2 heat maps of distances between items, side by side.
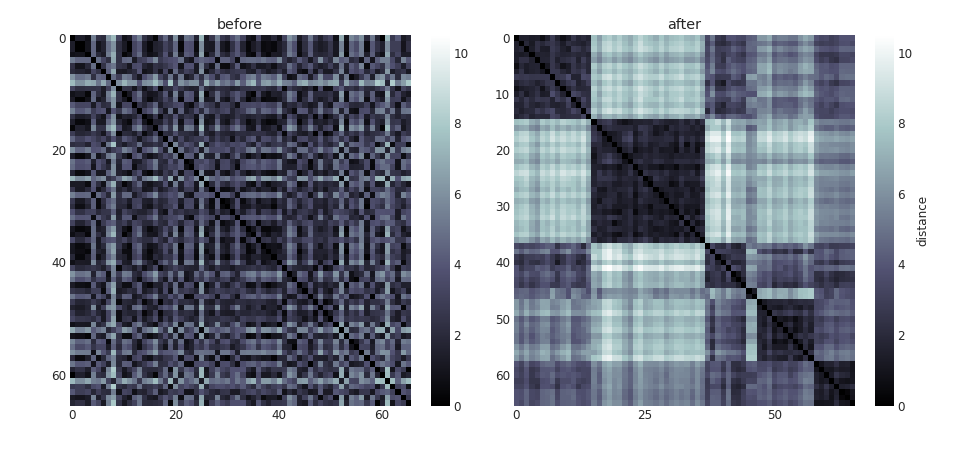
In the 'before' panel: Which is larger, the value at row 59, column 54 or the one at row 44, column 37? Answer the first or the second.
the first
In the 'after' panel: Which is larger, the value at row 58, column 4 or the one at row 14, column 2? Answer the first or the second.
the first
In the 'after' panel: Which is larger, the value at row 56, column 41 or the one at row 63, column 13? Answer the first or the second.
the first
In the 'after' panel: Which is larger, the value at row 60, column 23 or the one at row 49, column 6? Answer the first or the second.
the second
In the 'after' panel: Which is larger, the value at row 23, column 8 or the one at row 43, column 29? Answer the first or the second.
the first
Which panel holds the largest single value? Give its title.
after
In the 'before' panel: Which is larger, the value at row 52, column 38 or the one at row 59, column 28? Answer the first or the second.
the first
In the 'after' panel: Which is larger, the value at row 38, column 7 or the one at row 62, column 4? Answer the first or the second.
the first
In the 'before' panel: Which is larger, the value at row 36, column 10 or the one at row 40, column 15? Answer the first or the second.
the first
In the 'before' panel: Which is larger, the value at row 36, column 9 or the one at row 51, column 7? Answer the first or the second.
the second
